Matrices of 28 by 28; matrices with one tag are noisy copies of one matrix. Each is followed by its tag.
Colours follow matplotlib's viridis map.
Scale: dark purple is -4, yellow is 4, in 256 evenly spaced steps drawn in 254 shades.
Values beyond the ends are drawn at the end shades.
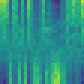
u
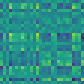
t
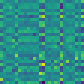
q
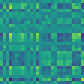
t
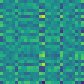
q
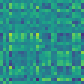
t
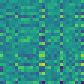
q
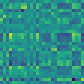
t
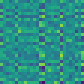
q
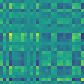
t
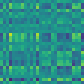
t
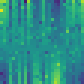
u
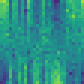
u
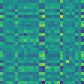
q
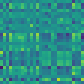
t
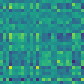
t
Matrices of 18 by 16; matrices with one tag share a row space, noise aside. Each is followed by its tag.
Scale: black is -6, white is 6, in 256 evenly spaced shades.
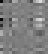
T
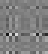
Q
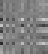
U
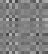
Q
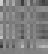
U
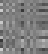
U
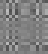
Q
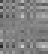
U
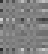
U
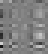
T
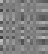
U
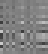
U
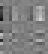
T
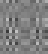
Q
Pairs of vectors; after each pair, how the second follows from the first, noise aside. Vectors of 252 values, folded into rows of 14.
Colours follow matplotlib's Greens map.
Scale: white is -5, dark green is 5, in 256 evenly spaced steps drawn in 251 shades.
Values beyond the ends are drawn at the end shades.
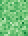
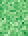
copied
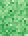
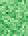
shuffled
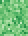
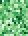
scaled up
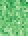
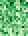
scaled up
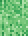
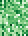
scaled up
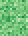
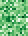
scaled up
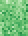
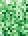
scaled up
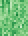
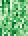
scaled up
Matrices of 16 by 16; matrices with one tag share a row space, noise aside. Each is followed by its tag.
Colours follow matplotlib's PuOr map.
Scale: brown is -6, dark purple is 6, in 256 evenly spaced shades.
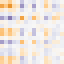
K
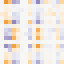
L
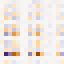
L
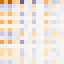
K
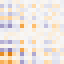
K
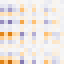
K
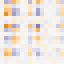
L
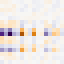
K
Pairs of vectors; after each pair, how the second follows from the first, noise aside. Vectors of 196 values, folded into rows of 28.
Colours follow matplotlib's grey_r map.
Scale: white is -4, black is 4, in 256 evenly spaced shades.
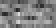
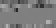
partly zeroed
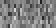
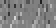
partly zeroed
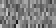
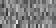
negated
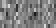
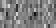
copied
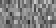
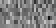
negated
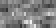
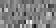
sign-scrambled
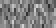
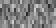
copied
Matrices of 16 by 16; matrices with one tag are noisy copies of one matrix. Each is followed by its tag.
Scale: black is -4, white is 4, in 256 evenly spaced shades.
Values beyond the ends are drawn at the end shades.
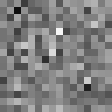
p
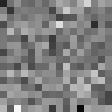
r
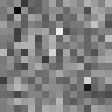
p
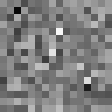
p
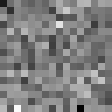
r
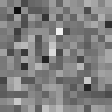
p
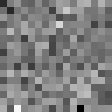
r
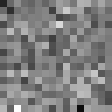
r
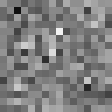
p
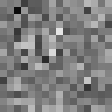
p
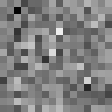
p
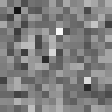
p
